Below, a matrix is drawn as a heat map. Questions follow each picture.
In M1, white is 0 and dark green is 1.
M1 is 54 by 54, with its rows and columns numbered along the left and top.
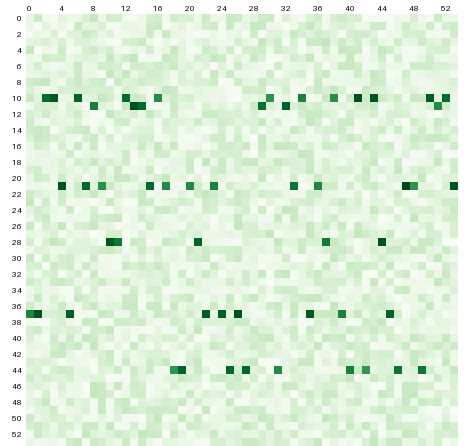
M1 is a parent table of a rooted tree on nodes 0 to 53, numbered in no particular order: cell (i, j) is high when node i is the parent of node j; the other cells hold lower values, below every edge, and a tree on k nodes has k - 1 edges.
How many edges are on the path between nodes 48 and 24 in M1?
4
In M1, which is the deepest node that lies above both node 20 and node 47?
21
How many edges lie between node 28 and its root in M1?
0
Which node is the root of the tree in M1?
28
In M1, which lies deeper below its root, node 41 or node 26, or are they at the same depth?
the same depth
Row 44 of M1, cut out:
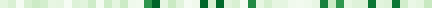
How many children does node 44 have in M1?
9
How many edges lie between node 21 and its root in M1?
1
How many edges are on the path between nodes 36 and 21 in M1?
1
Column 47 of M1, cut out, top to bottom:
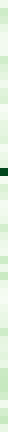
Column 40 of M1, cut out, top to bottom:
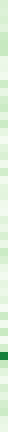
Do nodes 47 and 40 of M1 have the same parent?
no
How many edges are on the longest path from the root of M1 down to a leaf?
2
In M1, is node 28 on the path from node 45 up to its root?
yes
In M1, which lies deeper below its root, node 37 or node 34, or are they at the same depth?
node 34
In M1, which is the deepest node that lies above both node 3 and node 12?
10
